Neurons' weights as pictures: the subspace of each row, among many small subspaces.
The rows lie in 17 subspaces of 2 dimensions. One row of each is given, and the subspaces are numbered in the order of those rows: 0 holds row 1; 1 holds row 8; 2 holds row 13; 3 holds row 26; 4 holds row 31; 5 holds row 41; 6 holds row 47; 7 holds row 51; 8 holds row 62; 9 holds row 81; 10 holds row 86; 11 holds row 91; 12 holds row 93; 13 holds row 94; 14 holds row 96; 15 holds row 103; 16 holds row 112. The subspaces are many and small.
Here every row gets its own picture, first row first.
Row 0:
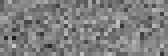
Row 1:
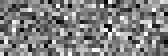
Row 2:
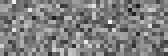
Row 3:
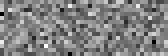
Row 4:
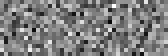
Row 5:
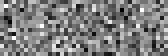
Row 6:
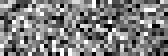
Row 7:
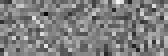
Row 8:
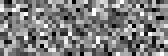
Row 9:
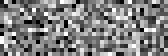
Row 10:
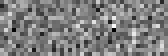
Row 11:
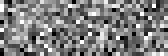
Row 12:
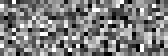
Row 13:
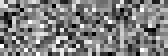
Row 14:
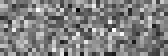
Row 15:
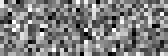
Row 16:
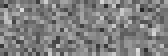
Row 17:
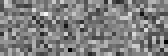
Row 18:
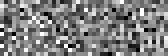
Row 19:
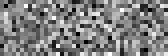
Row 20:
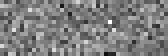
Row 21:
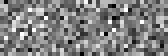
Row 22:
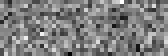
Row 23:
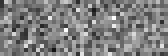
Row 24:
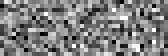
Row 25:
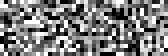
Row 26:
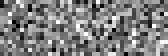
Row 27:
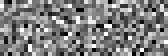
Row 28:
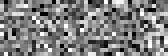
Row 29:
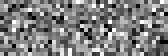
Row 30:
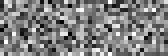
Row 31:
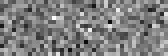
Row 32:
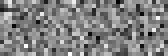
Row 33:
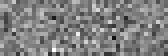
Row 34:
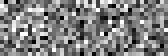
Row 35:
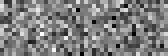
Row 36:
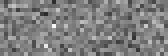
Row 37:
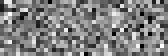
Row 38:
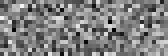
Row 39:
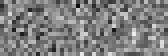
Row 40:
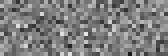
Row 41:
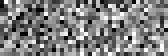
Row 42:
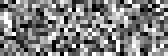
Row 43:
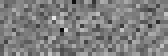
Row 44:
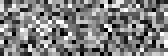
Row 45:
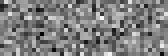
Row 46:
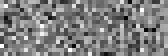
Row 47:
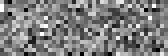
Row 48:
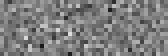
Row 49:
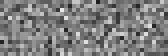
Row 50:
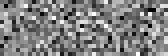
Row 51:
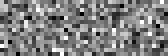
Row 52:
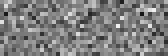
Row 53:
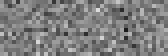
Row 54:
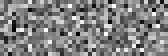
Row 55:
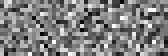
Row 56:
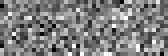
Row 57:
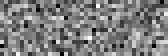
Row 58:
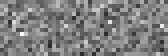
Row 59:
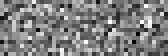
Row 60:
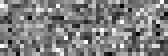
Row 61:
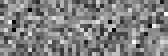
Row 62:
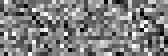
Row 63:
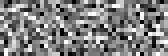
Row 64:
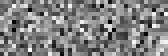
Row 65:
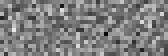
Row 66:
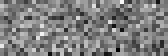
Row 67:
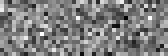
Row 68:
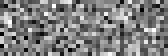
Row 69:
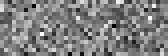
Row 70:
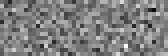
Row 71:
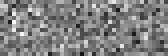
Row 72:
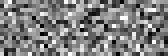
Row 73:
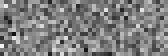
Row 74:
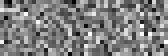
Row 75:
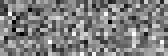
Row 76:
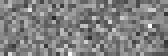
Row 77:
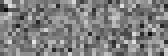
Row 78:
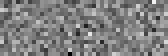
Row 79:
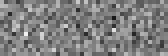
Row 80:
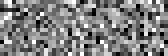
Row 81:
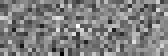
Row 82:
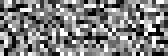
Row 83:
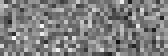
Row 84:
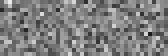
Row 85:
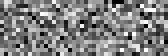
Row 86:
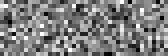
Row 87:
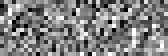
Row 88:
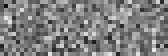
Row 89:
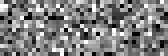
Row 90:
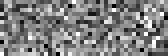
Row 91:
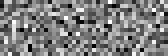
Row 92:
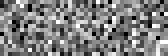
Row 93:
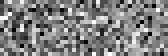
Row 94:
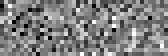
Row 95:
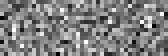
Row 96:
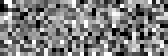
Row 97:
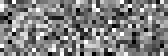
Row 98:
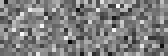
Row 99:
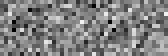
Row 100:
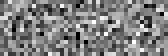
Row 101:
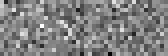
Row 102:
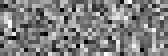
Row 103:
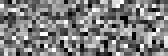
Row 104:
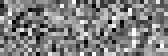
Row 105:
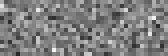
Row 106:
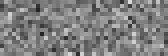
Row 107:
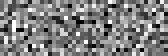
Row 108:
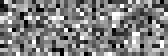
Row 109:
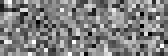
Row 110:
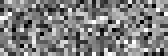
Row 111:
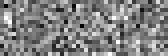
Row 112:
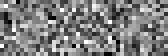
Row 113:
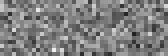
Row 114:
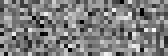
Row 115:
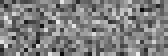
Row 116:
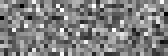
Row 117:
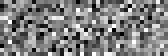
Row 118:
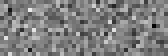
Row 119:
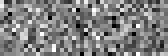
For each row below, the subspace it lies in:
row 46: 2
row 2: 4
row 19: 16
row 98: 5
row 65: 12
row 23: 3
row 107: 11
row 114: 2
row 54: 11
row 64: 0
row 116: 1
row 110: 12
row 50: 16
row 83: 10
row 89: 1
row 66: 4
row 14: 9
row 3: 6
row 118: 13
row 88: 10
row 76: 4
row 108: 7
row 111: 10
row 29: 0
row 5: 10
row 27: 11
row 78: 14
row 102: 16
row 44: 0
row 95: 12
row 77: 14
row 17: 8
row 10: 0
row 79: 3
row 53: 8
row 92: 3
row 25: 8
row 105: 7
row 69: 6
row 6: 4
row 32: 14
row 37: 7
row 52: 16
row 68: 2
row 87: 13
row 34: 5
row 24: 16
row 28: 8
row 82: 1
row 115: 8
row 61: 0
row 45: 1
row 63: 1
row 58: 11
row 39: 13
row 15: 3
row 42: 16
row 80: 14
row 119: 3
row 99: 13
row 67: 6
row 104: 13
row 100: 12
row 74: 14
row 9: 8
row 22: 4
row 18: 2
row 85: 2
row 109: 7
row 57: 7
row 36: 8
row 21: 5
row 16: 2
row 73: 10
